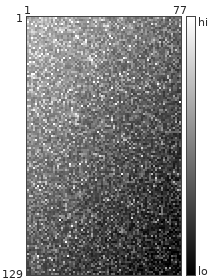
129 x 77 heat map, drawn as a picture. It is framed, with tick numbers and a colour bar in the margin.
No regular stripes run through it. The field climbs toward the top left. The bottom right is the ninth with the lowest average. Overall the values sit about 40% of the way up the scale. The halves do not mirror each other.
